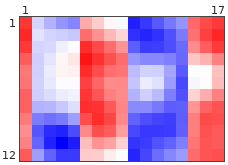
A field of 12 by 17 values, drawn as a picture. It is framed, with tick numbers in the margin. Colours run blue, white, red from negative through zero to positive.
Upright stripes repeat 2 times across the table. The bottom left is the ninth with the lowest average. No overall slope runs across the table. The bottom left is the roughest part.
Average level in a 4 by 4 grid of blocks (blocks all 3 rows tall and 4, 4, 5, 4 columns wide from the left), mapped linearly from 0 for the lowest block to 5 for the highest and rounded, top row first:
3 4 0 4 | 3 5 2 2 | 2 5 1 4 | 1 3 0 4
